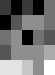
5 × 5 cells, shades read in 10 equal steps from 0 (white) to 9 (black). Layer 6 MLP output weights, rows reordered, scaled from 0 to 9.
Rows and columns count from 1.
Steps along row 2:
down down same up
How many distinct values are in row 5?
4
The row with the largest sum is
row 1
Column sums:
28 24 26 26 19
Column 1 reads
7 9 5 6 1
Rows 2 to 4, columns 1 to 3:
9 6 4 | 5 4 9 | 6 4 4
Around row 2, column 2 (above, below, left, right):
9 4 9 4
